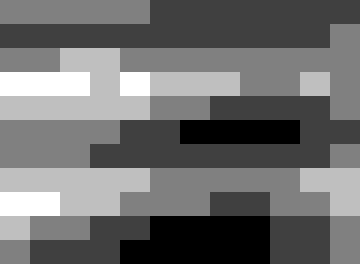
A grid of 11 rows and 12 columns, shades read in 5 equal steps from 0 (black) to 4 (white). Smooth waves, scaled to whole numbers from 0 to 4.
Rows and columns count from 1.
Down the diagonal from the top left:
2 1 3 3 3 1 1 2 1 1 1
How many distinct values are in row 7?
2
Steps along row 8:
same same same same down same same same same up same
